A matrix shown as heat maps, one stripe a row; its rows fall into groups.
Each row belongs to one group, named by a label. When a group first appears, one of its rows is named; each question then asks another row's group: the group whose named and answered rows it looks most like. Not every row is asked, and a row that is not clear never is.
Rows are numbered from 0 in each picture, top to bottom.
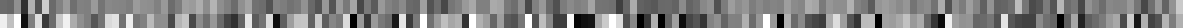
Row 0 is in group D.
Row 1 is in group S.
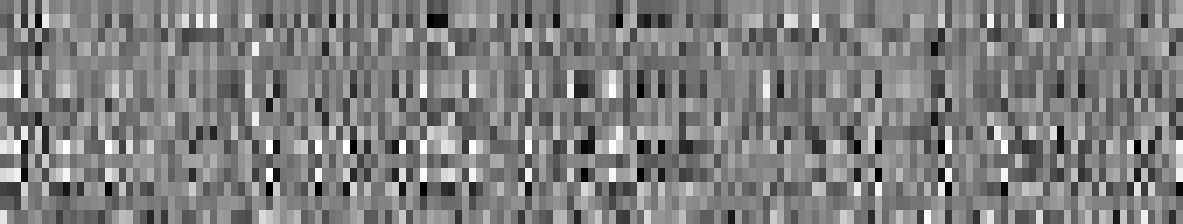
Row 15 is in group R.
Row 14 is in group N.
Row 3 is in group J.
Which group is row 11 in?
D
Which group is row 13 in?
N
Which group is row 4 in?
D
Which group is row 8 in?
J
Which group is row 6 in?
S
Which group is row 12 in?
S
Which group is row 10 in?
S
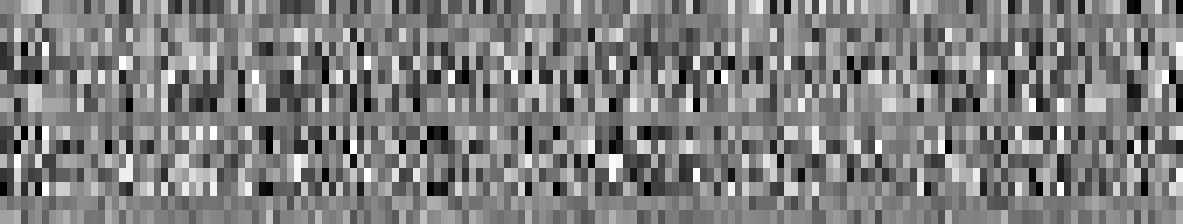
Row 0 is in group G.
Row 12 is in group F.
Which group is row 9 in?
D
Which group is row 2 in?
S
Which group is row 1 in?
D
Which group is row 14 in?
R
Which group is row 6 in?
G
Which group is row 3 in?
D
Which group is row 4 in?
F
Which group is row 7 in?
G
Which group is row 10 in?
N
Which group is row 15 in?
S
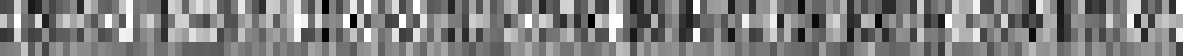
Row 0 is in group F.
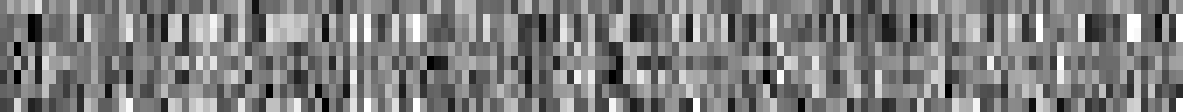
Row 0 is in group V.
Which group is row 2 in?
F
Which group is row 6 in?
N
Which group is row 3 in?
N
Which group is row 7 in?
F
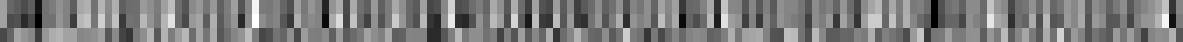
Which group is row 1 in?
J
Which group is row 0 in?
J
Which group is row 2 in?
D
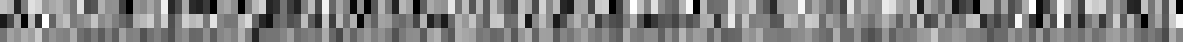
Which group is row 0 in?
G
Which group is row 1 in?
D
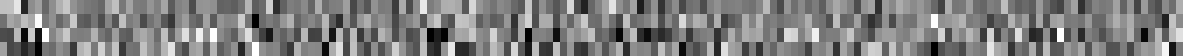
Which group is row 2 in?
D
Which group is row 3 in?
J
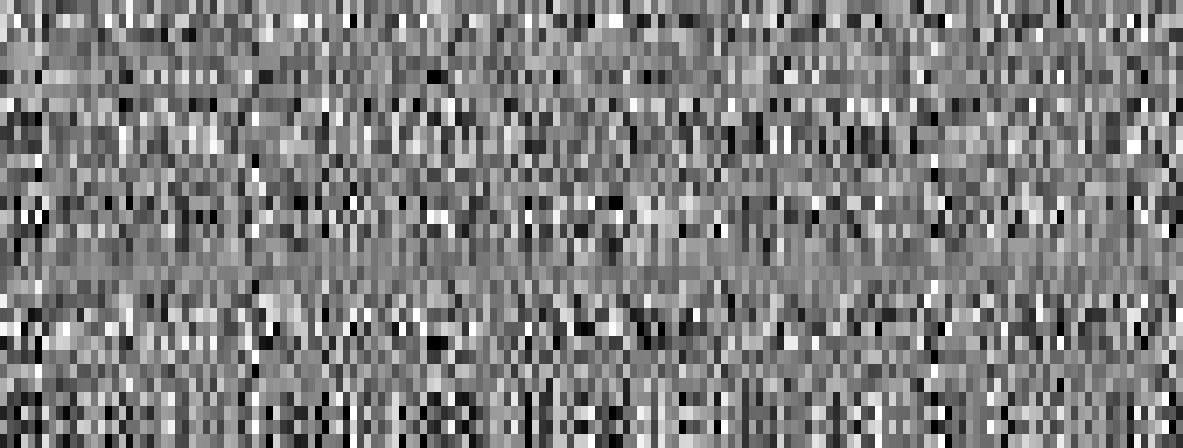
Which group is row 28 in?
J
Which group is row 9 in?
F
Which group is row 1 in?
S
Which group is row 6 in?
V
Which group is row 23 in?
S
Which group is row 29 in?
N
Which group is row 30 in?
J
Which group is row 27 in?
R
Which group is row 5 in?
D
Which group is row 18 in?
N
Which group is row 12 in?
J
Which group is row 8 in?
J
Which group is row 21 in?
R
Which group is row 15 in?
R
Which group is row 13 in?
G
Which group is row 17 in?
N
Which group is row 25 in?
J
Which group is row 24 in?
D
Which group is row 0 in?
R
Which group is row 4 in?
G
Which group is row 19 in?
D
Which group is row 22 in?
F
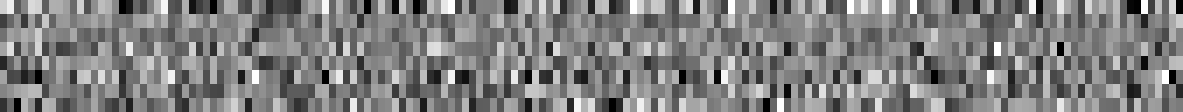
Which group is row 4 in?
D
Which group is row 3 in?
R
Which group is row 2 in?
V
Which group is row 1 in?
D
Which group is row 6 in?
G
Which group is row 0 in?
G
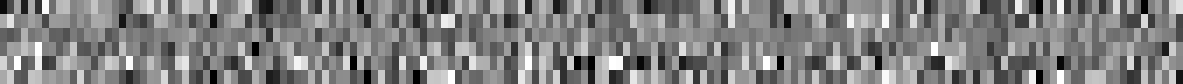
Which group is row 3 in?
V
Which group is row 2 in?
N
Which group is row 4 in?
S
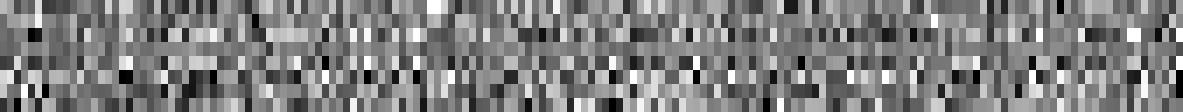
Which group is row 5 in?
G
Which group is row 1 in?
V
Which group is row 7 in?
N
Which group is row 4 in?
F
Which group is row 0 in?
R
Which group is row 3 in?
N
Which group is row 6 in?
R
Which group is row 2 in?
F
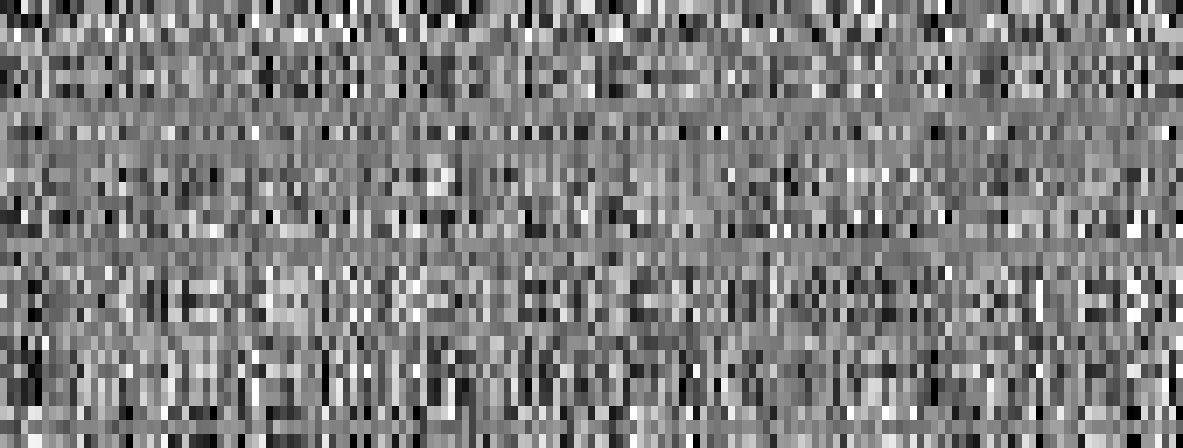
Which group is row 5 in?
D
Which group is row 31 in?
G
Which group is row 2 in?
S
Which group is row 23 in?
S
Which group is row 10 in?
R
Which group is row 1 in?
J
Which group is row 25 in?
J
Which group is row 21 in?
R
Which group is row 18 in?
N
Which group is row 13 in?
R
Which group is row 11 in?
R
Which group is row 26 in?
F
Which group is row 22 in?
F
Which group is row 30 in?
N
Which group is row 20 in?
F
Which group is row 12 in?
G
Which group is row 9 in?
J
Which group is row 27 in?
J
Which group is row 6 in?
N
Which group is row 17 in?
V
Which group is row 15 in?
N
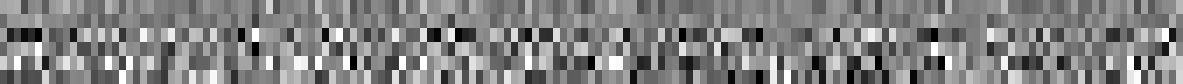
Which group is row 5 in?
F
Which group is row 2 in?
J
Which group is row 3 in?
V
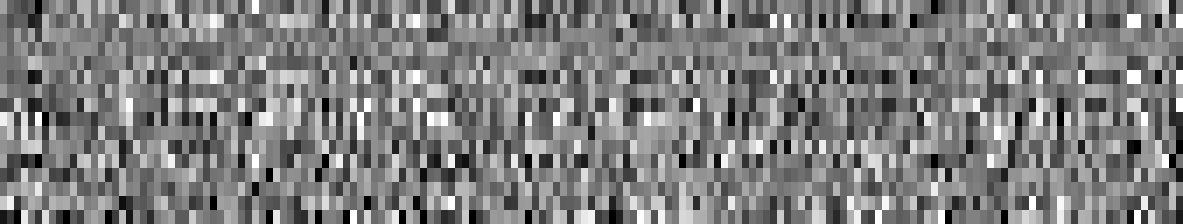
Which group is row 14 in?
G
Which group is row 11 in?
J
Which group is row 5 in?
F
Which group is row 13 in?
V
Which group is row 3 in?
R
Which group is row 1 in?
F
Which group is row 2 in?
D
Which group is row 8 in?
R
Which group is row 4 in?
G
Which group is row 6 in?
R
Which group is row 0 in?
J
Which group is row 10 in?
G
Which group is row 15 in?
N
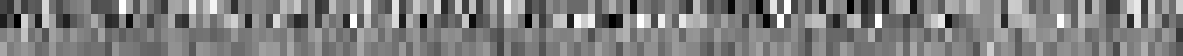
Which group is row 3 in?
R
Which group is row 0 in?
F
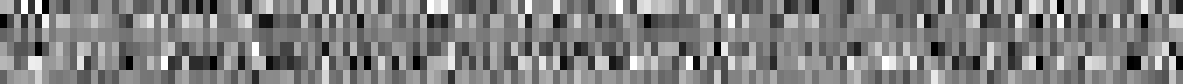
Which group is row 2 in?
D
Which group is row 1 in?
D
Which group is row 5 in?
V
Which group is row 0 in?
R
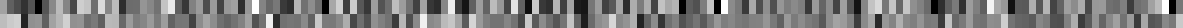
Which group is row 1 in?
S
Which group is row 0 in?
J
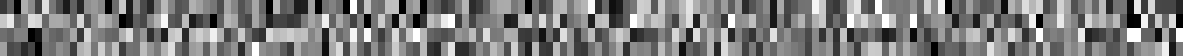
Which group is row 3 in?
J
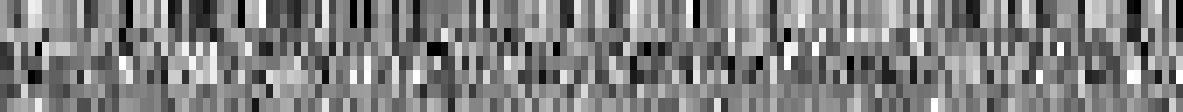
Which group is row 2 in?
G
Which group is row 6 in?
N
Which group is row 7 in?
V
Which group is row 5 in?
F
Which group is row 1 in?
G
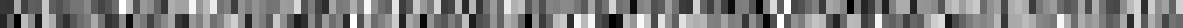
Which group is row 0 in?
F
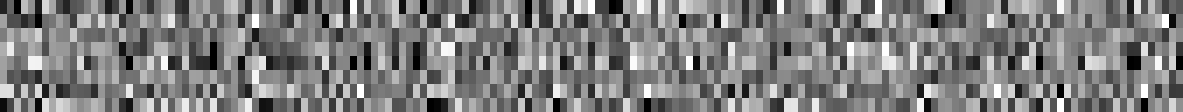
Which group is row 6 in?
R
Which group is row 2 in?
V
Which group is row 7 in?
D
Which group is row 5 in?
J
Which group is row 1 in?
J
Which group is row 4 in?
G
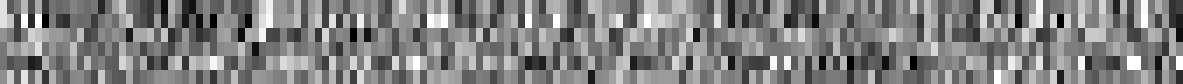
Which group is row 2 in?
G
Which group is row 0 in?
R
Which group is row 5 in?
R
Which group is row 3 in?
V
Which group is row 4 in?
F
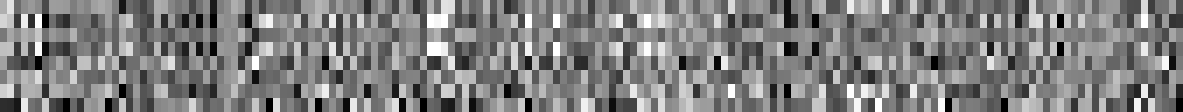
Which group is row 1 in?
R
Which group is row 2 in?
V
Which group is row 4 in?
J
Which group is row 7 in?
N
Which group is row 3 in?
R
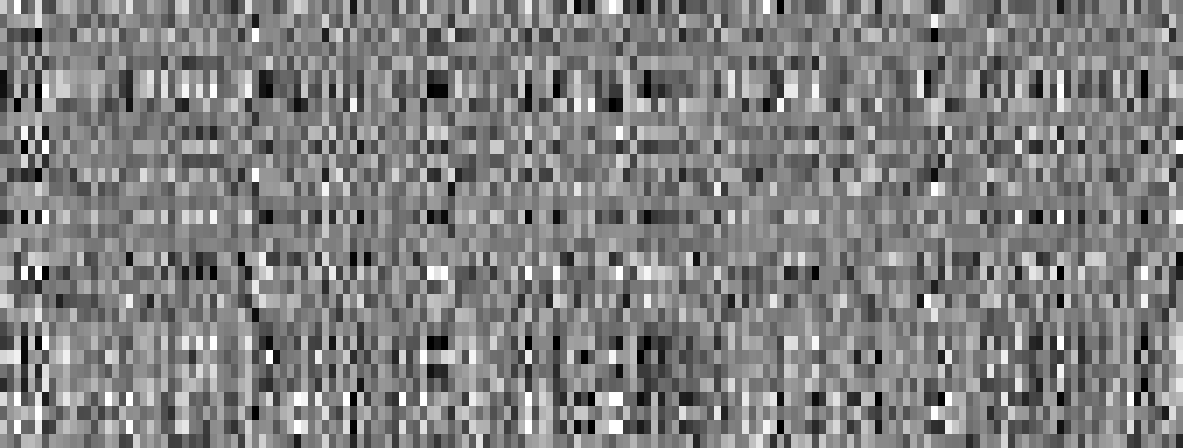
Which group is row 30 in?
S
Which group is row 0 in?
S
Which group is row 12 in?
J
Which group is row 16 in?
V
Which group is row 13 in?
V
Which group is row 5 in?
D
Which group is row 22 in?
V
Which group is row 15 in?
D
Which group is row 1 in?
V
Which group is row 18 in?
G
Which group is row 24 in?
D
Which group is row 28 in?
S
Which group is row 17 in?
S
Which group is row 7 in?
N
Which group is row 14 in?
V
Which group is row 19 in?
R
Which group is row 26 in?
D
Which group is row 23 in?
D
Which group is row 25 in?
S
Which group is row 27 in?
D
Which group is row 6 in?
D
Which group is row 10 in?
D
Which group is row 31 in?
G
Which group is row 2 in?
J
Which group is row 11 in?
R
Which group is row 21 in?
R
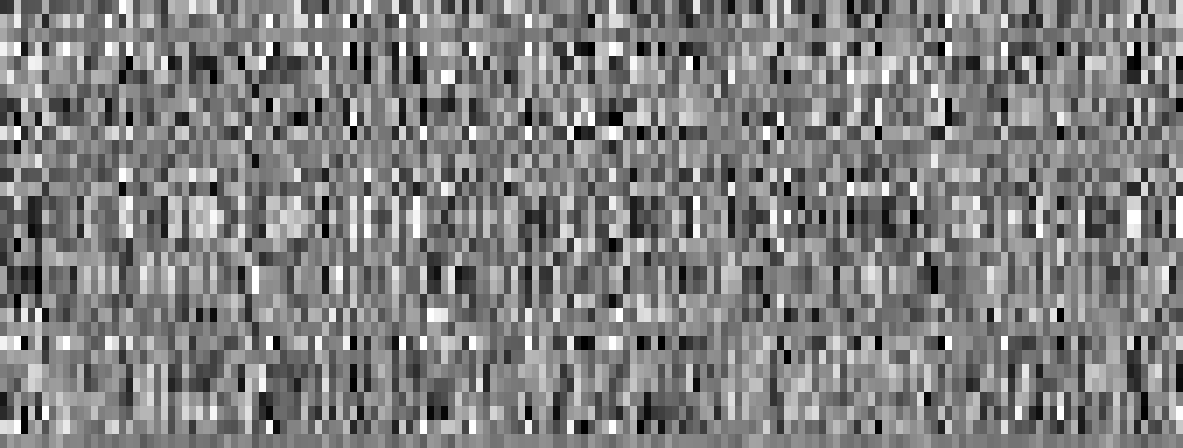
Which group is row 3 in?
S
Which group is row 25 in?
G
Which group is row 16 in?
F
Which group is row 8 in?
N
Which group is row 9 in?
S
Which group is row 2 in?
R
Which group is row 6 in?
V
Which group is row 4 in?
G
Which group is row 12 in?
F
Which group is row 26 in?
G
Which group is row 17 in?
N
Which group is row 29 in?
D
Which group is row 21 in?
N
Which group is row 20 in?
J
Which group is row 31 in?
V
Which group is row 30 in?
S
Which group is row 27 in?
G
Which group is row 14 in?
F
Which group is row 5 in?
G
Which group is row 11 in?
V
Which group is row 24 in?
S
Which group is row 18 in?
D
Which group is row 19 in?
J
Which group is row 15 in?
F
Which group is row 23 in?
V
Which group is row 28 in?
D
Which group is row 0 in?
F
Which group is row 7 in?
N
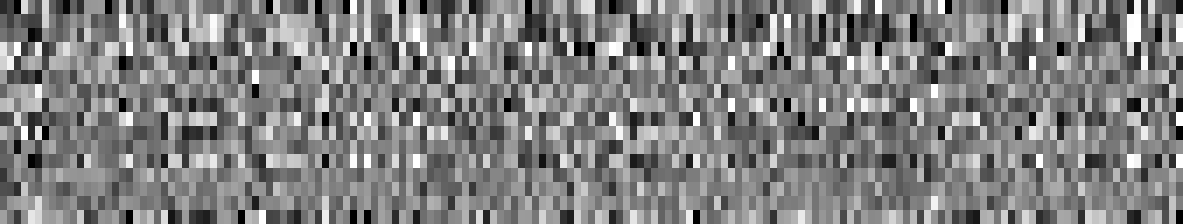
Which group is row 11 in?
F
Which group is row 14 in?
V
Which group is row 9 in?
R
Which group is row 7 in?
G
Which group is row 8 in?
F
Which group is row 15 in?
G
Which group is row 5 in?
J
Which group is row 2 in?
F
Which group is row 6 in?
V
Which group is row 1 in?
F
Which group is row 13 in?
N
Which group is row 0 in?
N
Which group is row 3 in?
S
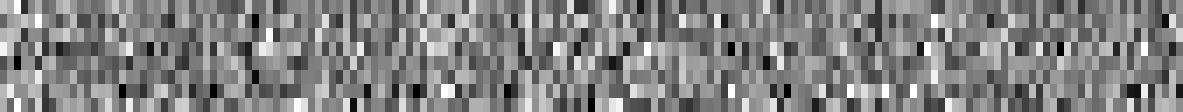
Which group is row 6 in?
G
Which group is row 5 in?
V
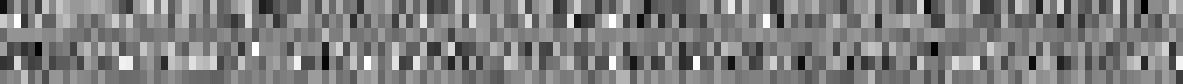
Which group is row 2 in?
V
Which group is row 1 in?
S
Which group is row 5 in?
R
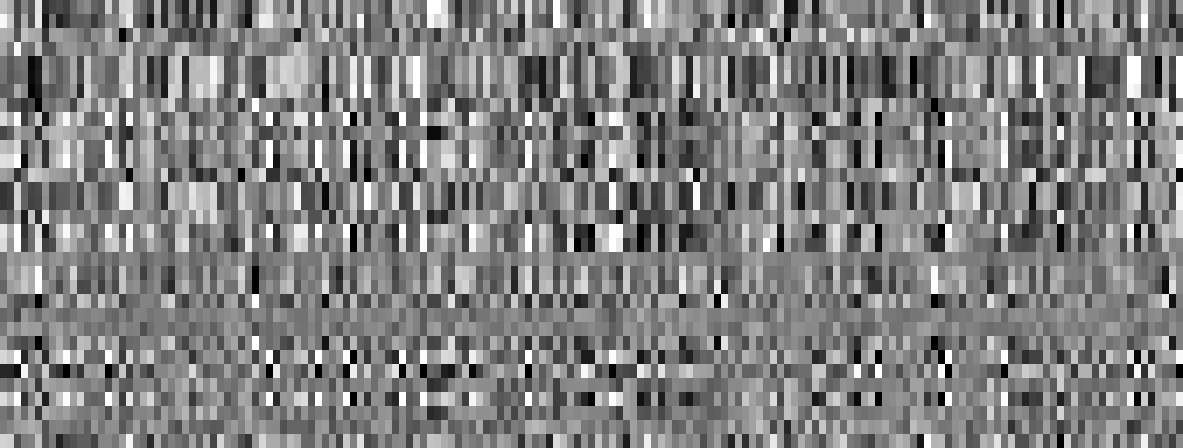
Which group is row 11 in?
S
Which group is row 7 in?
J
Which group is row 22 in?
N
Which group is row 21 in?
J
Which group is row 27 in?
D
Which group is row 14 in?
F
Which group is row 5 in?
F
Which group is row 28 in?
S
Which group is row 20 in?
V
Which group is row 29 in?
D
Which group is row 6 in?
F
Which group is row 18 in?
V
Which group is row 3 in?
S
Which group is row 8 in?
S
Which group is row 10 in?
S
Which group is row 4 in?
F
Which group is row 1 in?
R
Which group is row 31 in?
R
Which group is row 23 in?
V
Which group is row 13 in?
F
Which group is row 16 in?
S
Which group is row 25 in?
S
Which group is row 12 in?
G
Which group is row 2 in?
G
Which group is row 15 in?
D
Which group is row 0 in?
R
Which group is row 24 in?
J
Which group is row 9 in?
D
